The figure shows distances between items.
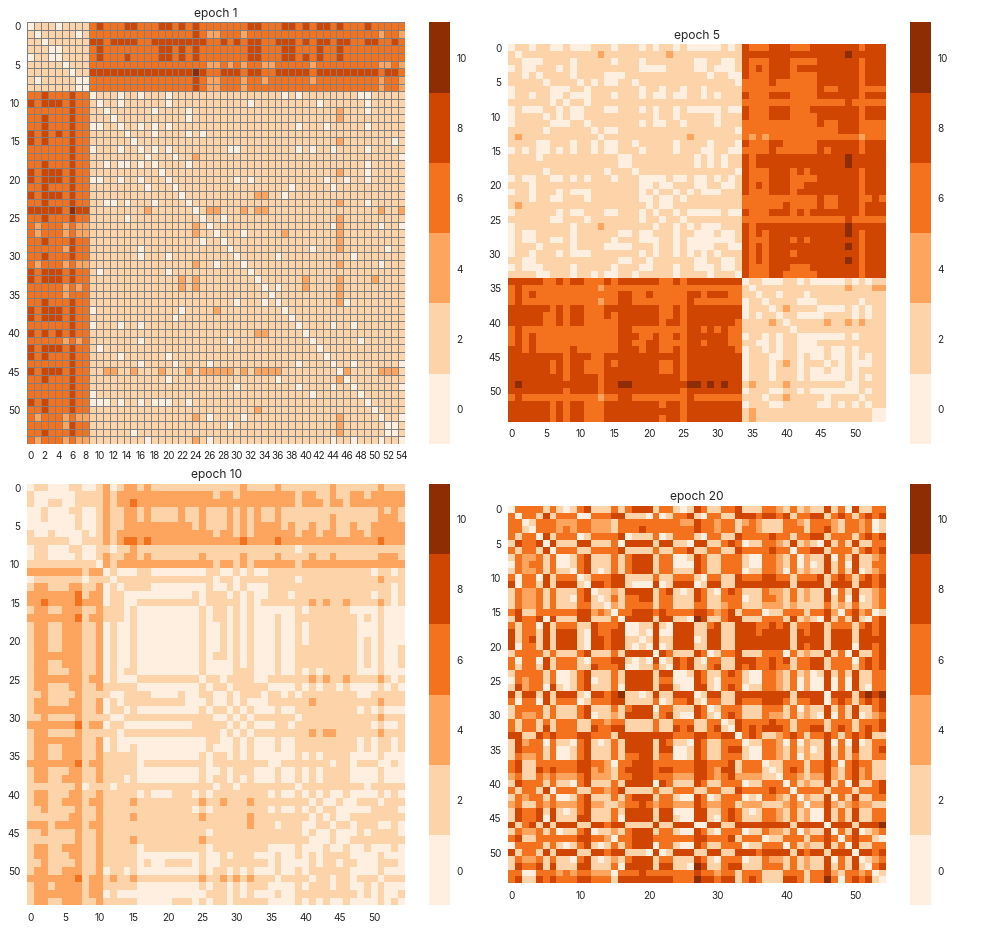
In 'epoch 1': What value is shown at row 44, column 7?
6
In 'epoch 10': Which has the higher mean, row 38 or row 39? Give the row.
39
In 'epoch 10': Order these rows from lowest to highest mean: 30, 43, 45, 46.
45, 30, 46, 43
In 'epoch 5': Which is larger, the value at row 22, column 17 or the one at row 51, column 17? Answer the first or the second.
the second
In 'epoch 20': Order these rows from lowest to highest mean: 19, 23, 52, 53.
52, 53, 23, 19
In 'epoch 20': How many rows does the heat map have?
55
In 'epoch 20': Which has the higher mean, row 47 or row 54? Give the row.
54
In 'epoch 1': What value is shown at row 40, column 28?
2
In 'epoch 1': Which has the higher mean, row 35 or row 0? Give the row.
0
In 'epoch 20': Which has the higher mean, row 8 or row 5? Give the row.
5
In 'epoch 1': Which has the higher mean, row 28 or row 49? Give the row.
28
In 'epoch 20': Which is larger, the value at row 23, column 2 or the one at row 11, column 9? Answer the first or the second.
the second
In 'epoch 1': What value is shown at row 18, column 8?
6
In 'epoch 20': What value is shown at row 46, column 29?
8
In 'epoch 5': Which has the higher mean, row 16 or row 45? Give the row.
45
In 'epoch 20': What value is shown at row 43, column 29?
4
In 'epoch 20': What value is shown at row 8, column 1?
6
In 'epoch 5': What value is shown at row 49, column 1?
10
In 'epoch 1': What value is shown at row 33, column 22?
4
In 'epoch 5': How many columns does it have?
55
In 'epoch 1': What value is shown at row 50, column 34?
2
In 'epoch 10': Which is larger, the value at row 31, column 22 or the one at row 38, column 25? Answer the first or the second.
the second
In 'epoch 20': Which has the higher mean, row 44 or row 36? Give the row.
44
